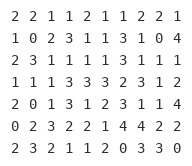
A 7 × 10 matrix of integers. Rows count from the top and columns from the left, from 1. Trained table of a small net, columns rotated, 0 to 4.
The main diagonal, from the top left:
2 0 1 3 1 1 0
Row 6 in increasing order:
0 1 2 2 2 2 2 3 4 4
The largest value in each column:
2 3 3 3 3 3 4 4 3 4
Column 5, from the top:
2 1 1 3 1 2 1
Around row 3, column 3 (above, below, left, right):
2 1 3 1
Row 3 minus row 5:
0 3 0 -2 0 -1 0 0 0 -3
